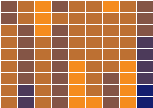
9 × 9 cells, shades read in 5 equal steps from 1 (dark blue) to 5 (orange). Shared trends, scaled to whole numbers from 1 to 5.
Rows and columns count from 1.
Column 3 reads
5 5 5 4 4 4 4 4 4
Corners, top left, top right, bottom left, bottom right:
3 3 4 1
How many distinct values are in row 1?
3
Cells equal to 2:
6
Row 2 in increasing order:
3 3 4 4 4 4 4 4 5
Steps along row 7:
down up down up down down up down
